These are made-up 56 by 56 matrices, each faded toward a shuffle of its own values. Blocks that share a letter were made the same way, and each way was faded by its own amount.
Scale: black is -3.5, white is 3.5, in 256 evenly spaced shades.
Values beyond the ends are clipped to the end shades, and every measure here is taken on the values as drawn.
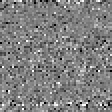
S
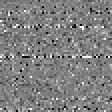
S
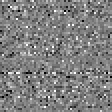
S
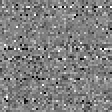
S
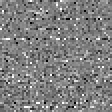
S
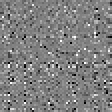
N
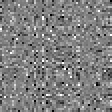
N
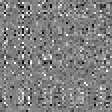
N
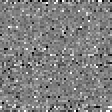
S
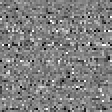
S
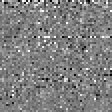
S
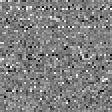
S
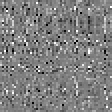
N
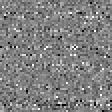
S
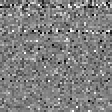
S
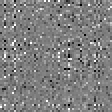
N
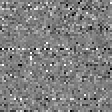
S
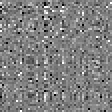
N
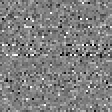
S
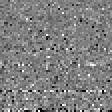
S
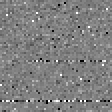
S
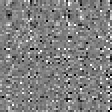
N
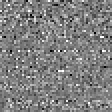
S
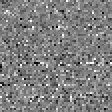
S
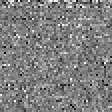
S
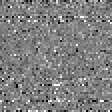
S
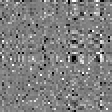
N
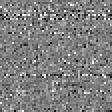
S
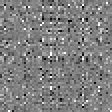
N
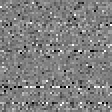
S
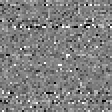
S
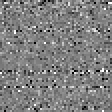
S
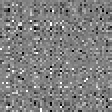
N
